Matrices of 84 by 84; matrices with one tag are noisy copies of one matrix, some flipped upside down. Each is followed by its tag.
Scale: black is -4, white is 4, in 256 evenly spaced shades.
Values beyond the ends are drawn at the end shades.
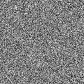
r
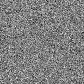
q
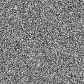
r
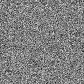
q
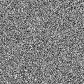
r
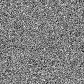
q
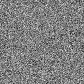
q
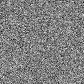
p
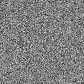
p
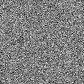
p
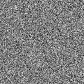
r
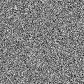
r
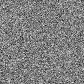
p
